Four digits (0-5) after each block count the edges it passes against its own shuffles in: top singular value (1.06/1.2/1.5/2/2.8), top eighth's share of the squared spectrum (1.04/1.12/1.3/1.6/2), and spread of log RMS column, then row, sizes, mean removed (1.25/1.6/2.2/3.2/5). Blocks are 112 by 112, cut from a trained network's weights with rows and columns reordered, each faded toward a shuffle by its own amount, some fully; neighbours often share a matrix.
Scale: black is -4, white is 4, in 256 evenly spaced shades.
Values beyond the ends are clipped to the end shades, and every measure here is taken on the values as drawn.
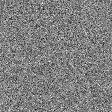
0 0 0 0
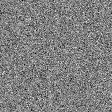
1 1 0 0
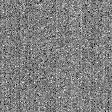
3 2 0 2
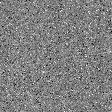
0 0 0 0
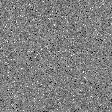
1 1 0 0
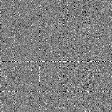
4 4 3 2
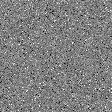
0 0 0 0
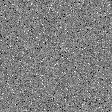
0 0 0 0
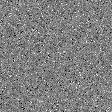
0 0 0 0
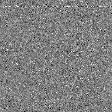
3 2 2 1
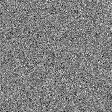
1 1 0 0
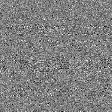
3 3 0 3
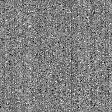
3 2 0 1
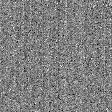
2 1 0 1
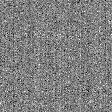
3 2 0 1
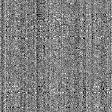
4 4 2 3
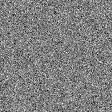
0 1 0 0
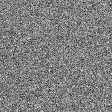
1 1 0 0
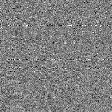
3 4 1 2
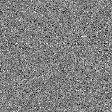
1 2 0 2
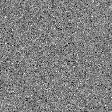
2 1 0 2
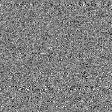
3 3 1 3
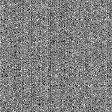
3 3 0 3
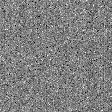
1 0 0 0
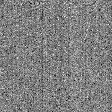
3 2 0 1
